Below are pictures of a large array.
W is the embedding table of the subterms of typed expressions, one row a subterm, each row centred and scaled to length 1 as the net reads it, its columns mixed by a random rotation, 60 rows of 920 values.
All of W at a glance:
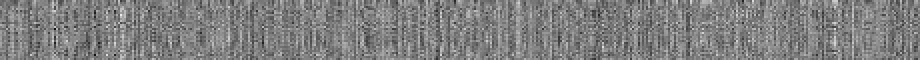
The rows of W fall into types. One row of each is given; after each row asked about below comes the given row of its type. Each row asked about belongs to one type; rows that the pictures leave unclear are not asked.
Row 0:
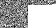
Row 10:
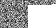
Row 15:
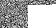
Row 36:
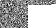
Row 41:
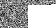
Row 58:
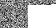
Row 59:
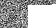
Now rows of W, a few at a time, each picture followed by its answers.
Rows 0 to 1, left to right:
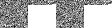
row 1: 0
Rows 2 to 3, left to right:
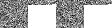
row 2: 0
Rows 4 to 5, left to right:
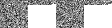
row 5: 0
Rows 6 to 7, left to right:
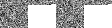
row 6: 41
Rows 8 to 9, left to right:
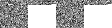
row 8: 36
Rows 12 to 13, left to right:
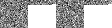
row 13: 10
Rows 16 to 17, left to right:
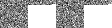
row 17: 10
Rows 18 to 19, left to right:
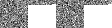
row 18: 36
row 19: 10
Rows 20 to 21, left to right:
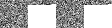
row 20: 58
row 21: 0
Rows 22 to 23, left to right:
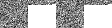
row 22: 0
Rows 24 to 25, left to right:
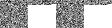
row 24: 58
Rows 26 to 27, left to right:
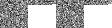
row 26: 36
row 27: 10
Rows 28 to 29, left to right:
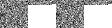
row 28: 15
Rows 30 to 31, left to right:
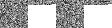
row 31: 36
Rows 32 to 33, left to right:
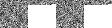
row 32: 41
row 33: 0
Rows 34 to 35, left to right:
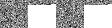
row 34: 58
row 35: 36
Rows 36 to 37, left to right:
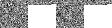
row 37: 41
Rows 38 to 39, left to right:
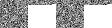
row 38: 36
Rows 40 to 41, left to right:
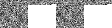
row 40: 41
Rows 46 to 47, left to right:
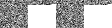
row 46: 58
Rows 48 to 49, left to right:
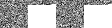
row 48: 58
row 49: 0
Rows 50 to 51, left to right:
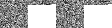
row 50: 58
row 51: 36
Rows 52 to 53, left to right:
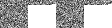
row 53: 0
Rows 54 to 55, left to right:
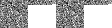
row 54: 10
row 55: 10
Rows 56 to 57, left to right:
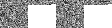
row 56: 41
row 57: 36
